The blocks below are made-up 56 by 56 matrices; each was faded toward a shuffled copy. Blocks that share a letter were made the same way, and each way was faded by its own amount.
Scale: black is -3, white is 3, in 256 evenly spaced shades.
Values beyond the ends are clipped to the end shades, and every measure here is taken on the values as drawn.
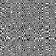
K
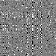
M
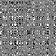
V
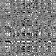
K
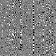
M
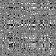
K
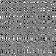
K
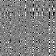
V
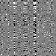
V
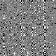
M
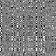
V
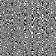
M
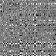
K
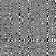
V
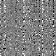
M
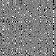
M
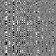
V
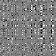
V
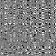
K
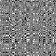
K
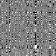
V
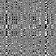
V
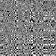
K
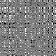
V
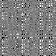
V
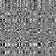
K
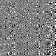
M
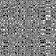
K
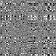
K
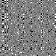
M
